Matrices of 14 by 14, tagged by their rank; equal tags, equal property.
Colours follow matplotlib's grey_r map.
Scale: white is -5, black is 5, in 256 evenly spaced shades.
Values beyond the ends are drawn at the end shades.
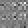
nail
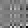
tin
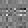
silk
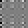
tin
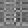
silk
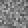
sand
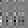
tin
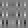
tin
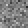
sand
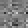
silk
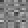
silk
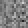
nail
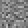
nail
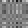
tin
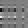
tin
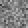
sand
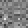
nail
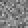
sand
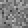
sand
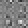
nail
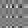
tin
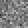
sand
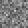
sand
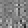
nail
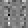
silk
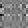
silk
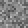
sand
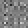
nail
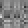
silk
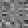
nail
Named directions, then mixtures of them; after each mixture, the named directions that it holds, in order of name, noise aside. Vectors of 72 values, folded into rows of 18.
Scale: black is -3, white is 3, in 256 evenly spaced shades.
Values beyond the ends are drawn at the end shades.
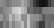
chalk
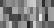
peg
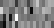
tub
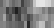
chalk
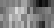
chalk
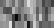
peg, tub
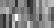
peg, tub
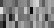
peg, tub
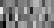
peg, tub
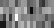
chalk, tub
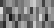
peg, tub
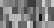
peg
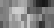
chalk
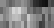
chalk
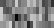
peg, tub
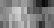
chalk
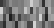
peg, tub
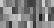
peg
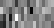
tub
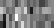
chalk, tub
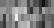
chalk, tub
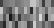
peg, tub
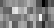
chalk, peg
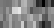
chalk, peg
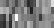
peg, tub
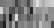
chalk, tub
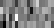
tub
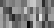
peg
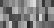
peg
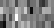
chalk, tub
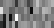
tub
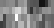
chalk, tub
